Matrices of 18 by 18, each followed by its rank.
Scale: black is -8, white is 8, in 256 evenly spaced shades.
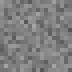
full rank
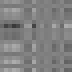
one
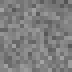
full rank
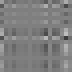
one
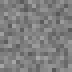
full rank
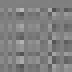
one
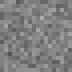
full rank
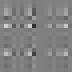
one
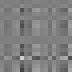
one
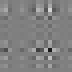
one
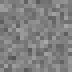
full rank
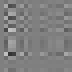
one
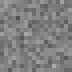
full rank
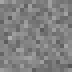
full rank
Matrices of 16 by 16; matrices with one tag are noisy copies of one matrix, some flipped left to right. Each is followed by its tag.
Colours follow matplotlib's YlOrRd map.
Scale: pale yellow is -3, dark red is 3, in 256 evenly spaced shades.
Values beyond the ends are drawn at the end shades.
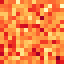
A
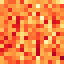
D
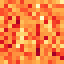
D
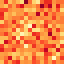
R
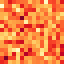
A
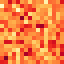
A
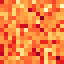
A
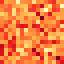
A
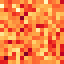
A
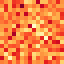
R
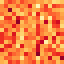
D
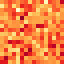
A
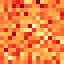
R
